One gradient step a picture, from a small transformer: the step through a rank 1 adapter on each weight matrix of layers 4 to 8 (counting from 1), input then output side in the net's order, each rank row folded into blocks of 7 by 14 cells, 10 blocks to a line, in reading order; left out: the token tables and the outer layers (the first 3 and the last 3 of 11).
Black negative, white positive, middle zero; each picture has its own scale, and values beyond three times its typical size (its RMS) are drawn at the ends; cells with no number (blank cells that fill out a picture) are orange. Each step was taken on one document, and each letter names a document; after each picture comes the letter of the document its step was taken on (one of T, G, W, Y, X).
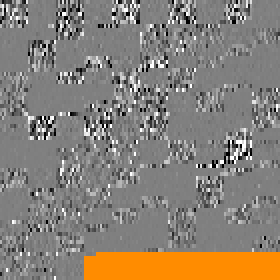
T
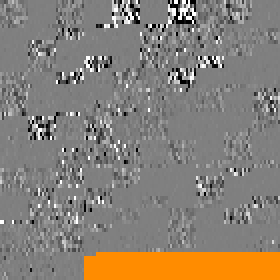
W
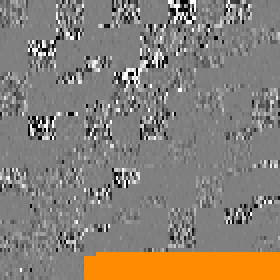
W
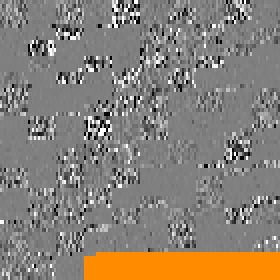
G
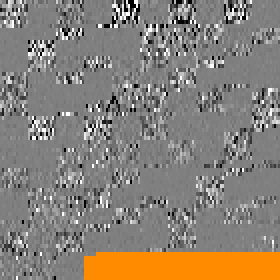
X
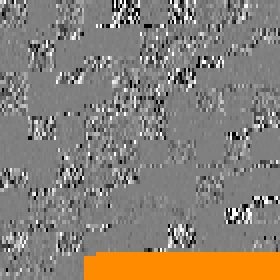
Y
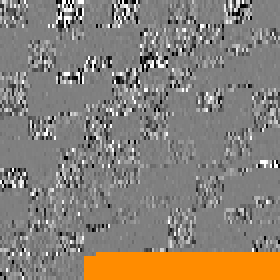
T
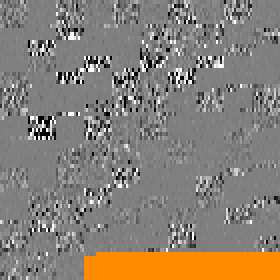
G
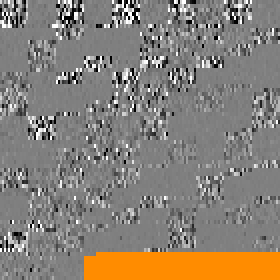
W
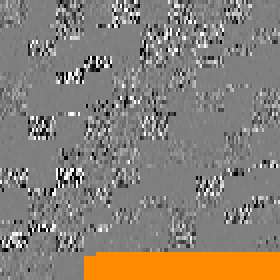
G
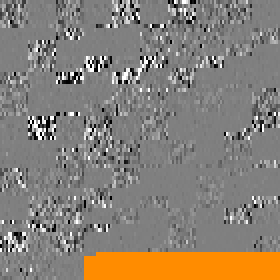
W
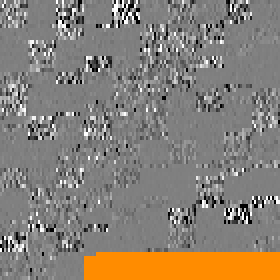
W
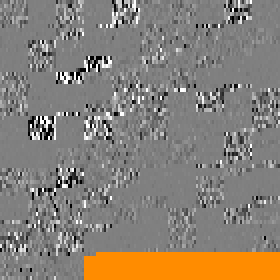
X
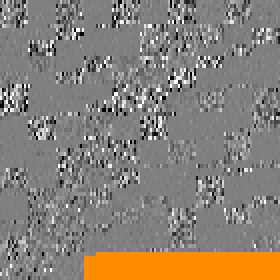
Y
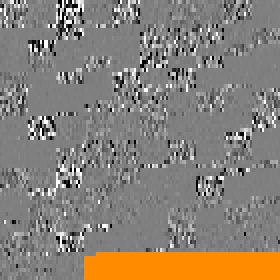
T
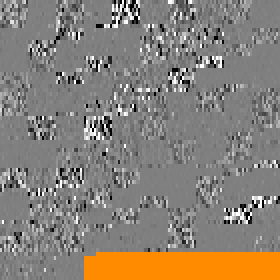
W
